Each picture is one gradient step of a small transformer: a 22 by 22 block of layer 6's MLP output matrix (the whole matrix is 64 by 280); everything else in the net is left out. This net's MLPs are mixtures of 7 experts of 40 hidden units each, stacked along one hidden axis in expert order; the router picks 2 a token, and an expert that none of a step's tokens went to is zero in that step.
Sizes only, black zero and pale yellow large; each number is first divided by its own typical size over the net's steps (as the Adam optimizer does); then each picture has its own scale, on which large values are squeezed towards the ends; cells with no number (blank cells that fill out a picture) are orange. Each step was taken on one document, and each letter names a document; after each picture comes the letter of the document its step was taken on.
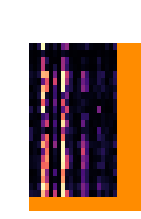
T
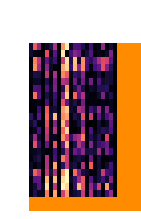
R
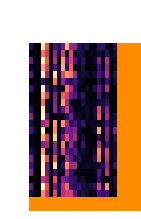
T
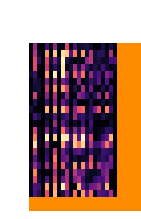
R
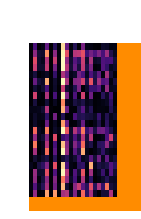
R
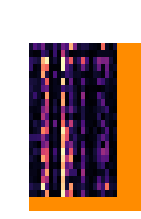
T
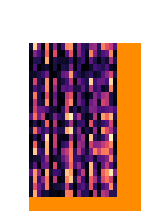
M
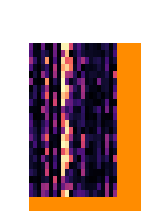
T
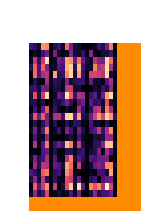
M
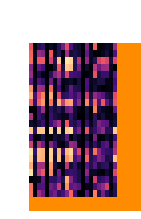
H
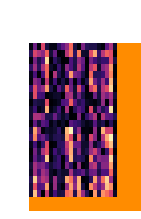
M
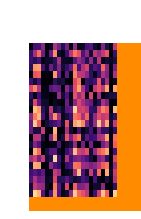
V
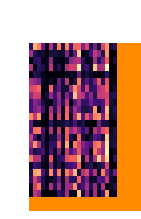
V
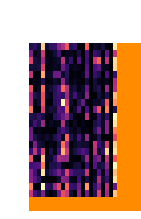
T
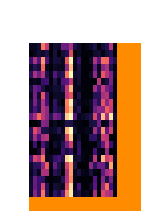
M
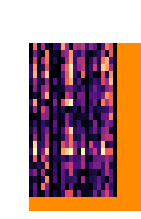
M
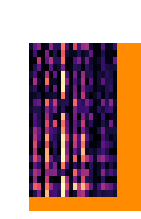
R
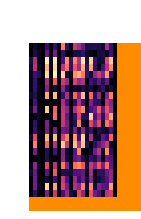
R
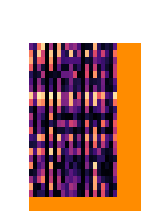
H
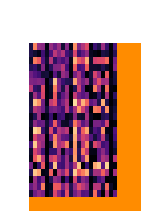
V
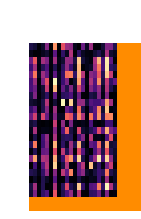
T
